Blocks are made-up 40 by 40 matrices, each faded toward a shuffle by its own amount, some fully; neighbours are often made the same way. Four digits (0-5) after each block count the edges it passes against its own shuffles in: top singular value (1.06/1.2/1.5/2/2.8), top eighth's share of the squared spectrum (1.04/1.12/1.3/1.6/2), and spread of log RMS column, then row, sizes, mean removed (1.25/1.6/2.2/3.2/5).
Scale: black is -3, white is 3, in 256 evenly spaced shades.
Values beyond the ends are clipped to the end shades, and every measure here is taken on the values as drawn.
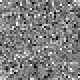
0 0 0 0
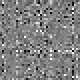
3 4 2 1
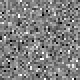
2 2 0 0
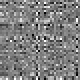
4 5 3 3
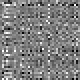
4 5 3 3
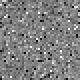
0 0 0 0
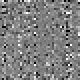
2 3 3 2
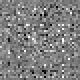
1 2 2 2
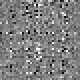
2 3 3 2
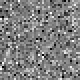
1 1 0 0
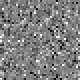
2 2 1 0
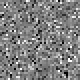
1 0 0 0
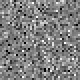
1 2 0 0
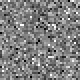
2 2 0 0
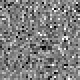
1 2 1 0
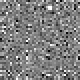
3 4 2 2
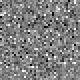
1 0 0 0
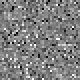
0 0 0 0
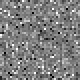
0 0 0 0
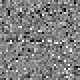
2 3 0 1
